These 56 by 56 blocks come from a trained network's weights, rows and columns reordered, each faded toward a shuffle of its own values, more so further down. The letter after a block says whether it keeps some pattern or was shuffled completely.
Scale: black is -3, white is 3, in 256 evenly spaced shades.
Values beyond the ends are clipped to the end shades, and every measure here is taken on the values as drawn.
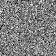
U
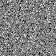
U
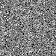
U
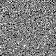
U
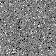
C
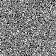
C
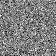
C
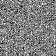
U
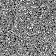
C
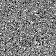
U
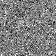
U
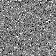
U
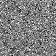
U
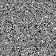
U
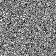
U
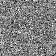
C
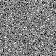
C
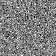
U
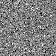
C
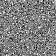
U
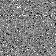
U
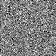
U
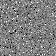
C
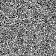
U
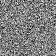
C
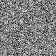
C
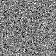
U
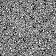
C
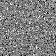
C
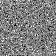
C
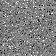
C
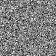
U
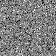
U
